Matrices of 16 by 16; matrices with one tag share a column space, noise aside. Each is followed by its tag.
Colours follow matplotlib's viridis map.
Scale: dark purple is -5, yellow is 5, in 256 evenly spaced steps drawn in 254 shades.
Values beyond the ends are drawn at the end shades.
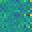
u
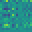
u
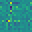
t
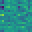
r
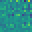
u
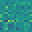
t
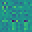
t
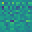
t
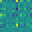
u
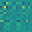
t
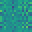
r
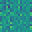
r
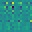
t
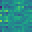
r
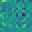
u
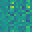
r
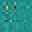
t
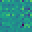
u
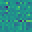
t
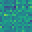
r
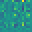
u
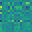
t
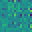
u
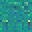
t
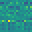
t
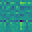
t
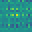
u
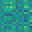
r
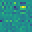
t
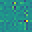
t
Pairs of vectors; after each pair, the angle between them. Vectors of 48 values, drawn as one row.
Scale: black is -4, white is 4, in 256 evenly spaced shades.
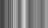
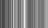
nearly parallel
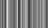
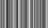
nearly opposite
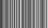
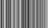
partly aligned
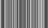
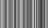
partly opposed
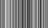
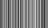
orthogonal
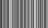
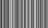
nearly parallel
